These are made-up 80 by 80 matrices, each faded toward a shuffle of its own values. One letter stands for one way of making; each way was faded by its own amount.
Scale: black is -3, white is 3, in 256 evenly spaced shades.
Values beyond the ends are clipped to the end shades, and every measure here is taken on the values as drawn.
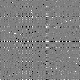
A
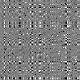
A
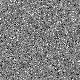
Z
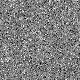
Z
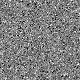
Z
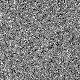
Z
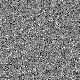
Z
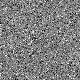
Z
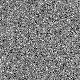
Z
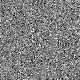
Z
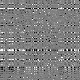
A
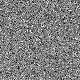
Z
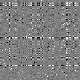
A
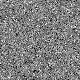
Z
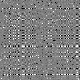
A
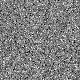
Z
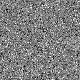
Z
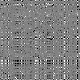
A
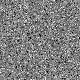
Z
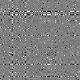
A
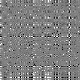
A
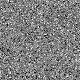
Z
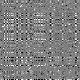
A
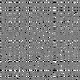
A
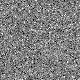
Z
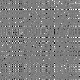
A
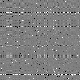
A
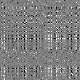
A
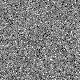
Z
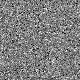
Z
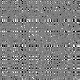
A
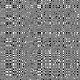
A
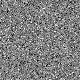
Z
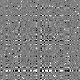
A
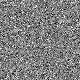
Z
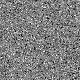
Z
